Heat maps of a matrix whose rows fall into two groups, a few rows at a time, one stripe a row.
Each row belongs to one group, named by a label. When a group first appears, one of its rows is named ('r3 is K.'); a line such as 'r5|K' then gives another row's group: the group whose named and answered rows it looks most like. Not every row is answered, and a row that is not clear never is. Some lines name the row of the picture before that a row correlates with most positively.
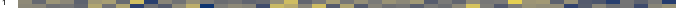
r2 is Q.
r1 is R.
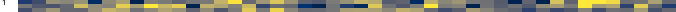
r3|R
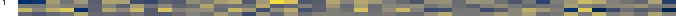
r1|R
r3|R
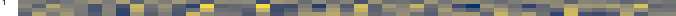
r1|Q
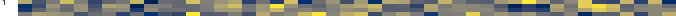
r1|R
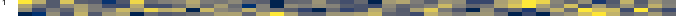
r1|R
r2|R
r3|Q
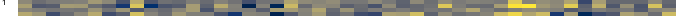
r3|Q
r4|R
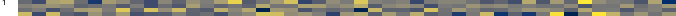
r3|Q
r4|Q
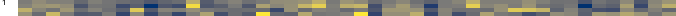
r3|R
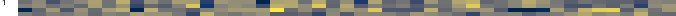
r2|Q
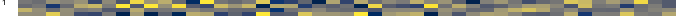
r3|R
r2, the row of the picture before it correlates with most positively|1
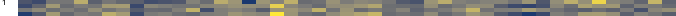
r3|Q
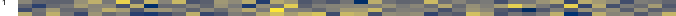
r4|Q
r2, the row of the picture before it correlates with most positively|1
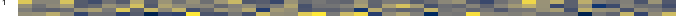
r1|R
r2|R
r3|Q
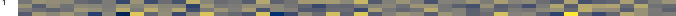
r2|Q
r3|Q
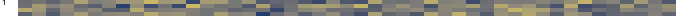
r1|Q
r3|R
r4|Q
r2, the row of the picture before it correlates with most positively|1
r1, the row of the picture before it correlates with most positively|3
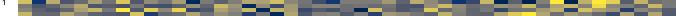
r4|R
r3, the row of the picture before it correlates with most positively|1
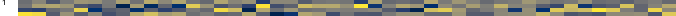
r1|Q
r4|R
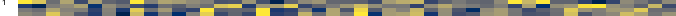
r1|R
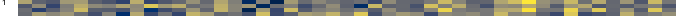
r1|R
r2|Q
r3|R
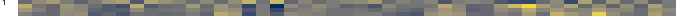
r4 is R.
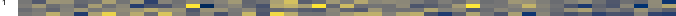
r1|R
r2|Q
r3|Q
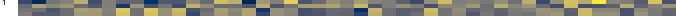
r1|R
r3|Q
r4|Q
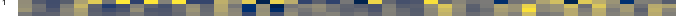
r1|Q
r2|R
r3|R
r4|R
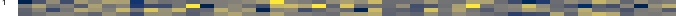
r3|Q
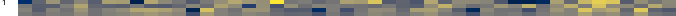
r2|R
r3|Q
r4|Q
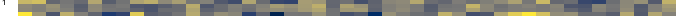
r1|R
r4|R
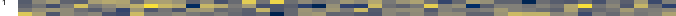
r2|Q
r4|R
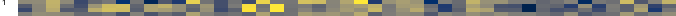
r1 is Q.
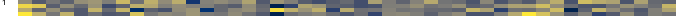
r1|Q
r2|R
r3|Q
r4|R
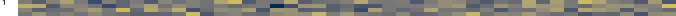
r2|R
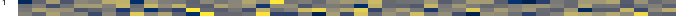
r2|Q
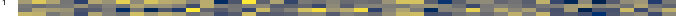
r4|R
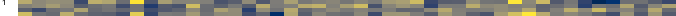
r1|R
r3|R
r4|R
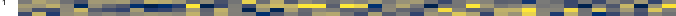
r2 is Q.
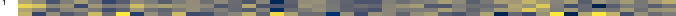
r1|R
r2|R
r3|R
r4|Q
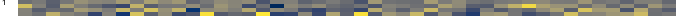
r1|Q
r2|R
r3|Q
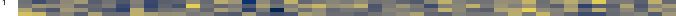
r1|R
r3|R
